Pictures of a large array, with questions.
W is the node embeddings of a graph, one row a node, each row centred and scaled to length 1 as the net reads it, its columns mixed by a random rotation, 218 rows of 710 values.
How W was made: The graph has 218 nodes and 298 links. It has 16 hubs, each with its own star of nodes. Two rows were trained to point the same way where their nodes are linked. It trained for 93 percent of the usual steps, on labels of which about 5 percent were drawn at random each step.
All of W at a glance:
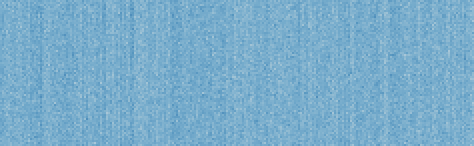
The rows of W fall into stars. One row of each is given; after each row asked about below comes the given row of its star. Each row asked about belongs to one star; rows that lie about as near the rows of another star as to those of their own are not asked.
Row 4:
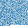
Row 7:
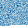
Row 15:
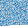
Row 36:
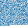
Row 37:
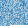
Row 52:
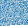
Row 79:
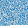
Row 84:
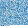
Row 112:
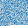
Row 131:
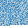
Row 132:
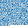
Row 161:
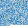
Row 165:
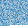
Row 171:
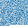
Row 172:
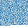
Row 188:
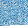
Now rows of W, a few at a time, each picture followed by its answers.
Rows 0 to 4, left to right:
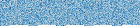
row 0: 188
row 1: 112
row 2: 132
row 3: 84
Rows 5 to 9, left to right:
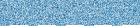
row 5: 15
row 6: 79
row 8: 7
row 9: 171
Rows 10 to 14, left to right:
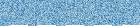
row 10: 171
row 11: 132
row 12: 84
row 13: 84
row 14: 4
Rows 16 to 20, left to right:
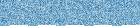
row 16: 132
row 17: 171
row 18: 52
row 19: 84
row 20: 172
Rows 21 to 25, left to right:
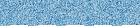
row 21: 131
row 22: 131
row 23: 7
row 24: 165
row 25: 131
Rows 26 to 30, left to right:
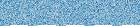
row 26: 131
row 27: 84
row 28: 171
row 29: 7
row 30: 165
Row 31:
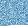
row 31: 165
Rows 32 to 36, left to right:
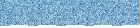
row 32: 4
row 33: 15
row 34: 165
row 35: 171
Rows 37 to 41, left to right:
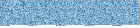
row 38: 112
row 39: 188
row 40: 165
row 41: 37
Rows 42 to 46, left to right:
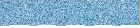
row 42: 84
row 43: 161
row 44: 131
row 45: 36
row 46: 52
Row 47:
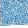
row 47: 4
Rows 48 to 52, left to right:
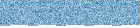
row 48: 161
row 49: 171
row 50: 36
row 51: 7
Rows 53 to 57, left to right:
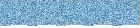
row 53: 4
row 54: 15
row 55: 112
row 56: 37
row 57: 7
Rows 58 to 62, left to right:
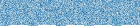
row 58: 165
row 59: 171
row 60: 188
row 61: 172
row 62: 37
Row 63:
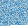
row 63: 4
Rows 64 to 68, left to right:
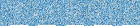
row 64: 132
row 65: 79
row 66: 188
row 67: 37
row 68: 172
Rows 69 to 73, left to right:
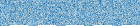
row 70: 79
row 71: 84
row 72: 15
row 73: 79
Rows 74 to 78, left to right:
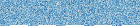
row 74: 112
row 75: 171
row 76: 165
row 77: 131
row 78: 37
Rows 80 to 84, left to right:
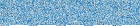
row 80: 84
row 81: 52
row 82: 52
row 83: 15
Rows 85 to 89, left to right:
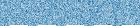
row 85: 132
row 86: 37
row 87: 132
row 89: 36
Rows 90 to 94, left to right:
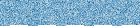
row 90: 131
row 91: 15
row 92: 188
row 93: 15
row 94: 131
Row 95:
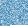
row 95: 172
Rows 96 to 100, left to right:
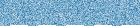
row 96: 37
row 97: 132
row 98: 171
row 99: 131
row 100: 36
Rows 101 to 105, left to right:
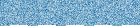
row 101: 37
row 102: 131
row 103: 15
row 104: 131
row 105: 165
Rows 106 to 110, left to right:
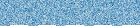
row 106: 131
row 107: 172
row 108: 15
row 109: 131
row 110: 188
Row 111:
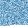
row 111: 112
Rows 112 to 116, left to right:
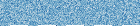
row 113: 112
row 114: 171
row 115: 188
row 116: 36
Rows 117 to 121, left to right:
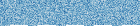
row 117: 4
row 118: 84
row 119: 4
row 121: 161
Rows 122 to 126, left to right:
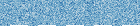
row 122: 132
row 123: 37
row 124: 15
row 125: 15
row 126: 188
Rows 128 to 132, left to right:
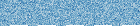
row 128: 37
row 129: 36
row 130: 79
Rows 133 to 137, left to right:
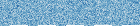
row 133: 112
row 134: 188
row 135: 171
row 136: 161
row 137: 52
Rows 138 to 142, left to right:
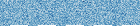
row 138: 188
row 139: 112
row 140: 161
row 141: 36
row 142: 36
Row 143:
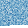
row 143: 15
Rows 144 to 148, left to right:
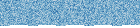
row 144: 131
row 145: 188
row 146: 36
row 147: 172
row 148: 188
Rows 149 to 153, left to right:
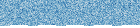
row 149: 132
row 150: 131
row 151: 172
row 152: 165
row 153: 84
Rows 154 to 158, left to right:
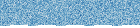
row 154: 4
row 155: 165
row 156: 171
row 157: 84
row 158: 79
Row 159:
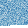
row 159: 132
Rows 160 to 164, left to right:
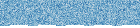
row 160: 172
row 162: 84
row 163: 4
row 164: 79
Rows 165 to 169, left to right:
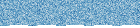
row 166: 15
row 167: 172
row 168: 132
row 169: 132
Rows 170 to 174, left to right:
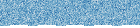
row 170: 132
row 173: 79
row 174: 79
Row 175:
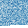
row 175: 171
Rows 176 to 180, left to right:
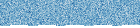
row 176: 172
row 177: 172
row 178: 79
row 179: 36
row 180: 112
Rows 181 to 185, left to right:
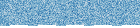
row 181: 37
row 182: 4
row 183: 112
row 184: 165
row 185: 131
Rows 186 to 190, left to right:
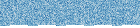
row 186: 15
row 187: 165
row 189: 112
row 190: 161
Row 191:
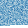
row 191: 36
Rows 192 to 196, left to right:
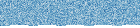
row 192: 188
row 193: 172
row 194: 161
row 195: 165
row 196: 79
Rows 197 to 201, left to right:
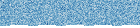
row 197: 7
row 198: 15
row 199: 79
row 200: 52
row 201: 15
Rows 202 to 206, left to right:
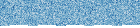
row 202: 84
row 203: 37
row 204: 172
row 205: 79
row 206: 52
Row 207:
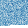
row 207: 171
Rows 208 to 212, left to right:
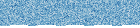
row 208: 7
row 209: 165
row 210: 84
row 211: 7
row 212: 172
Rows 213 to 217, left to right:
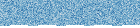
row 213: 171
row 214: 4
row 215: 132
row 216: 161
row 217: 172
